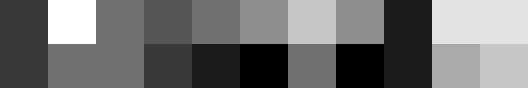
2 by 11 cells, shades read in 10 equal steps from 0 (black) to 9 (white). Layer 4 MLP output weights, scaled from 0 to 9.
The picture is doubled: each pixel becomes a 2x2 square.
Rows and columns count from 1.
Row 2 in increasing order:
0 0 1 1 2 2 4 4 4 6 7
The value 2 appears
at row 1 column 1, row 2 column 1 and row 2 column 4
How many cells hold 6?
1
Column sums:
4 13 8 5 5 5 11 5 2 14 15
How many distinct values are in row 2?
6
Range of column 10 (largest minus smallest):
2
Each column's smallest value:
2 4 4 2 1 0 4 0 1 6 7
